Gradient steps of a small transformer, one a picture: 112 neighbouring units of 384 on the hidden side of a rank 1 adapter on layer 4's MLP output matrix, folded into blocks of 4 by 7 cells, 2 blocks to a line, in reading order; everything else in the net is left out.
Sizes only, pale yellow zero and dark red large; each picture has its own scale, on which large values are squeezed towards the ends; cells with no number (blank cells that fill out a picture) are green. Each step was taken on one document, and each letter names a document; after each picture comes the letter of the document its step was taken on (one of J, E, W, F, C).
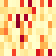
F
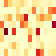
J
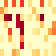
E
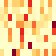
E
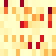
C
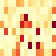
C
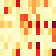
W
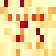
C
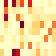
E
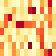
F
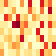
F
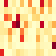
F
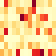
W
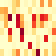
E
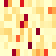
C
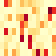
C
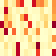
J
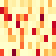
E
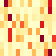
F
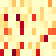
E
